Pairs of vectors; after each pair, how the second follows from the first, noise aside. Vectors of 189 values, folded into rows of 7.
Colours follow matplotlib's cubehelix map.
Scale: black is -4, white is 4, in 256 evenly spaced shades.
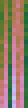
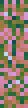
shuffled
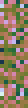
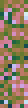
reversed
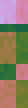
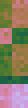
reversed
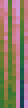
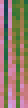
reversed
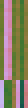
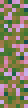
shuffled
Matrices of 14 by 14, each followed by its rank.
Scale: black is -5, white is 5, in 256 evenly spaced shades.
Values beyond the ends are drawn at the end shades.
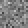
full rank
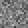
full rank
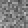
full rank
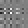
one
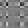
one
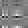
one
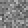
full rank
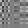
one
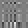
one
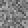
full rank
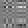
one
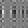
one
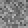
full rank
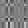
one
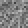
full rank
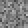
full rank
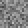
full rank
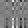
one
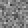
full rank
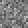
full rank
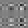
one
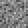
full rank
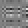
one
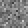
full rank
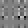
one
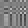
one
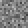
full rank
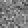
full rank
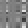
one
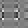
one
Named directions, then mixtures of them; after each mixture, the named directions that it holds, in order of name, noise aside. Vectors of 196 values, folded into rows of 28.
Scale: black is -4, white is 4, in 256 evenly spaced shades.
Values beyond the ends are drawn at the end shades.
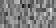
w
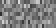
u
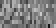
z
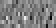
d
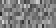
u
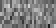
z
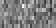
w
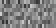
u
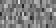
d, u, w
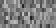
d, w, z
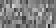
d, z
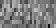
z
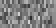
d, u, w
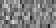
d, w, z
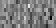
d, w, z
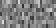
d, u, w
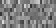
d, u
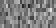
w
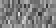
d, u, z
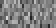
d, w, z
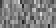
u, w, z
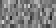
d, u, z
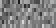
u, z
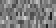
d, u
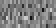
d, w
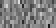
u, w, z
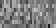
z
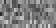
u, z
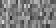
d, u, z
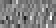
d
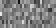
u, w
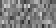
u, z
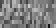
z
